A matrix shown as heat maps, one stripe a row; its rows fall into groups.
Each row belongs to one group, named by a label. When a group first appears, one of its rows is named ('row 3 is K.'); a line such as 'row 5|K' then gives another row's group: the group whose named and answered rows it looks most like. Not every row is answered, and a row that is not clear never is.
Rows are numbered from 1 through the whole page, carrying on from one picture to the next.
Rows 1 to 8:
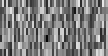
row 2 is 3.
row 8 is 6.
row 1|6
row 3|6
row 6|3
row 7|6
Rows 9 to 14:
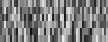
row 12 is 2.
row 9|3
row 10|2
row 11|2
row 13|6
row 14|6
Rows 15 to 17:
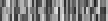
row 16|3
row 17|3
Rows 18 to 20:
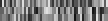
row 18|6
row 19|2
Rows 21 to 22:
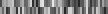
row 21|3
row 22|2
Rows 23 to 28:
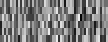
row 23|2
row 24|2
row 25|6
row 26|3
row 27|6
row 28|3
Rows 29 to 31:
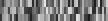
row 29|3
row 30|2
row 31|6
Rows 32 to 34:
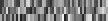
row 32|3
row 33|6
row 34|2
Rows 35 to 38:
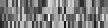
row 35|2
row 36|2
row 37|6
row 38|3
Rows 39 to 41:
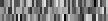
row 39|3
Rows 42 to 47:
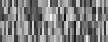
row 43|2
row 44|2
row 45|6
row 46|6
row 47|3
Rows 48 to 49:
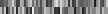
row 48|3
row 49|2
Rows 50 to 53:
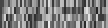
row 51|3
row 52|2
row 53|6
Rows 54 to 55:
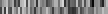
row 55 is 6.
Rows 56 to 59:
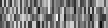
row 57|2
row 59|2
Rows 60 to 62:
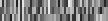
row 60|2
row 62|6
